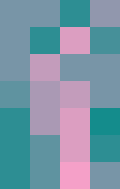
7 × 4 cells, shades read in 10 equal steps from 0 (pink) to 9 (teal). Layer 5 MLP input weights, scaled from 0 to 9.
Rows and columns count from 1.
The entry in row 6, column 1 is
8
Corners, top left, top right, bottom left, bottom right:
5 4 8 5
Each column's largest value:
8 8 8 9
